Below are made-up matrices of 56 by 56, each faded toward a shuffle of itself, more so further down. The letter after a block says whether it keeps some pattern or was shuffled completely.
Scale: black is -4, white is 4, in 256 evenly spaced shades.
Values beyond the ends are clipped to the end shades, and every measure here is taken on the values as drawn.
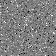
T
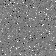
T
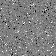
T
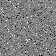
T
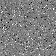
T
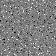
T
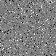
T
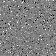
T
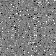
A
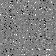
A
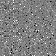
A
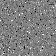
T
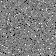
T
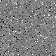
T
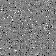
A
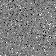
T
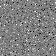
T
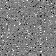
A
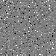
A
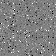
A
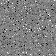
T
